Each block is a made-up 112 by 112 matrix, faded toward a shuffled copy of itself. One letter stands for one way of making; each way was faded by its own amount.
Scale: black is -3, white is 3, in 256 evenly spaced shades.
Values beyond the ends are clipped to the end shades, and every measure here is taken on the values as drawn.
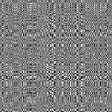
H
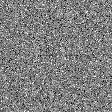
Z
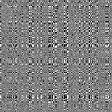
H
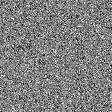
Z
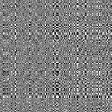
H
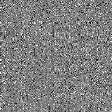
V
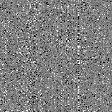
V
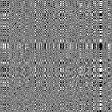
H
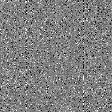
V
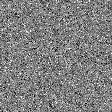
Z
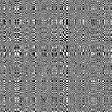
H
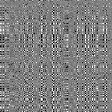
H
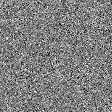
Z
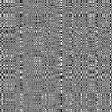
H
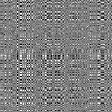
H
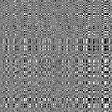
H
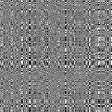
H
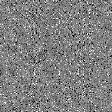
V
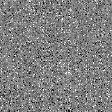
V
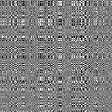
H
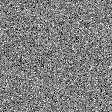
Z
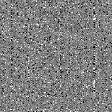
V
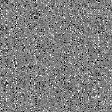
V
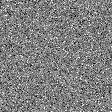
Z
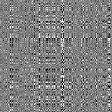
H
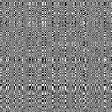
H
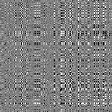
H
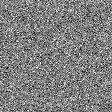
Z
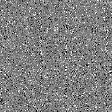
V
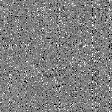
V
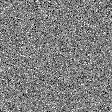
Z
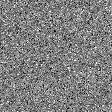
Z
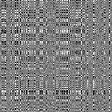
H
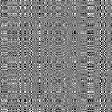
H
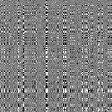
H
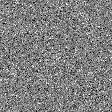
Z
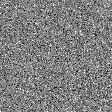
Z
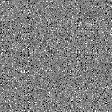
V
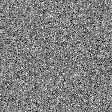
Z
